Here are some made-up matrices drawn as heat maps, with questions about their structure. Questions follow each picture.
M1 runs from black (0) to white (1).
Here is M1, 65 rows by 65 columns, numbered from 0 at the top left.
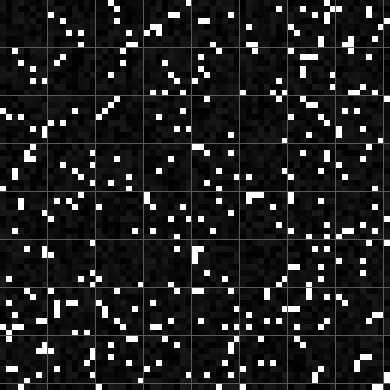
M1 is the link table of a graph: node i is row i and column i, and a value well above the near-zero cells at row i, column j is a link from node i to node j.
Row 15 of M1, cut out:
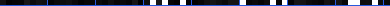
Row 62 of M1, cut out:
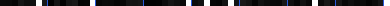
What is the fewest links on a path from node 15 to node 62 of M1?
1
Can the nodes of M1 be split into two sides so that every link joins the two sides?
yes
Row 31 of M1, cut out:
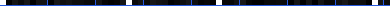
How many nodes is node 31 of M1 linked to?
4
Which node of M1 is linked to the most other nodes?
node 54
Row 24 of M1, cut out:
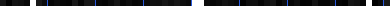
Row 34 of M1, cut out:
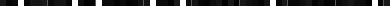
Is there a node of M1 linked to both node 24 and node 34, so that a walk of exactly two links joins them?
no
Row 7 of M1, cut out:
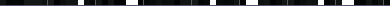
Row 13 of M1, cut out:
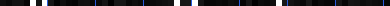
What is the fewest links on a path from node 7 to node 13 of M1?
1
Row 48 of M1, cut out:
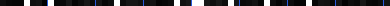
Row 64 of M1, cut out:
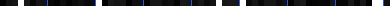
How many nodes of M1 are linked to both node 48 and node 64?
0
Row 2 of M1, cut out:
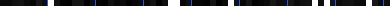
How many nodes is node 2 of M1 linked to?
7
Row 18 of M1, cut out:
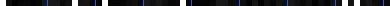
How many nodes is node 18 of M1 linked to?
6
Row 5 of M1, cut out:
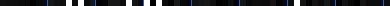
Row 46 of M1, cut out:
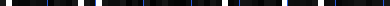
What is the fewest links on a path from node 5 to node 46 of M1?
2
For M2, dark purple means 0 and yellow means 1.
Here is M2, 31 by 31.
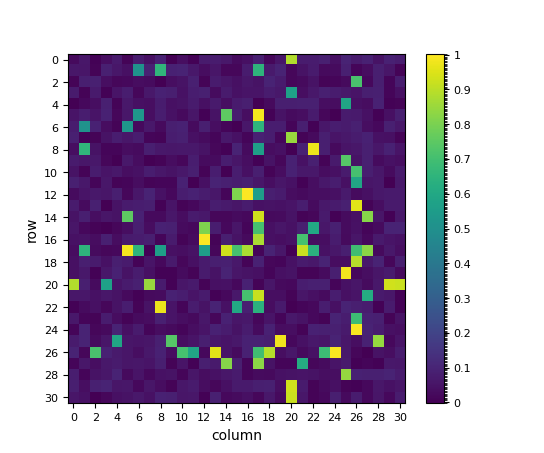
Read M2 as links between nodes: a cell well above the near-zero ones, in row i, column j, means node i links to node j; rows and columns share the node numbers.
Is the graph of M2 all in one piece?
no
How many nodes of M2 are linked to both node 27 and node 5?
2
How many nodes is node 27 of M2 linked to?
3
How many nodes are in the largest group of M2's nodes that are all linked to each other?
3
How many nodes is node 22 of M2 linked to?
3
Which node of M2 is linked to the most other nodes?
node 17
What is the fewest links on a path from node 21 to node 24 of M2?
3
